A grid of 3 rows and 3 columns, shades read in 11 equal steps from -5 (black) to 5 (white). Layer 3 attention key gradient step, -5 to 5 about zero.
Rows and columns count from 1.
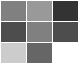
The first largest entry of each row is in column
2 2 3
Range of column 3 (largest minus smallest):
8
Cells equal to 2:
0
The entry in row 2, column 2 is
0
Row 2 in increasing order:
-2 -2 0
